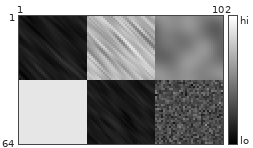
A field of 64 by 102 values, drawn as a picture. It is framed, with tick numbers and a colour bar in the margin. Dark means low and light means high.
The table splits into 2 rows of 3 panels. Panel 1,1: very low, slanting down to the right, faint in contrast. Panel 1,2: high, slanting down to the right. Panel 1,3: middling, smooth. Panel 2,1: very high, flat. Panel 2,2: very low, slanting down to the right, faint in contrast. Panel 2,3: low, fine-grained.
